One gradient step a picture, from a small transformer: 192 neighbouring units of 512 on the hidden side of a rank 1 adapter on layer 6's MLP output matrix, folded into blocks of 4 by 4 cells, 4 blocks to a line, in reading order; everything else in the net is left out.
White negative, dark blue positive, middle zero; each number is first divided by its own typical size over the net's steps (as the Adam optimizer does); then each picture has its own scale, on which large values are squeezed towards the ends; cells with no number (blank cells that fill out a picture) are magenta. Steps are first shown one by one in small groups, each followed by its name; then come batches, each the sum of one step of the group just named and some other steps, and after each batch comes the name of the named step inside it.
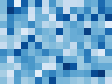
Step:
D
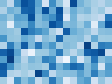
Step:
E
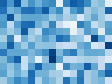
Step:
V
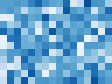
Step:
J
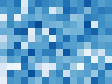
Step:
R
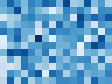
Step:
J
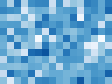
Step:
R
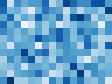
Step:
D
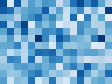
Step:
V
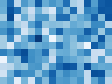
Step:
D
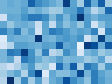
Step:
J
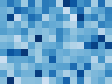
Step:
V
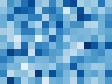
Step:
E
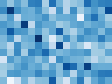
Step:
D
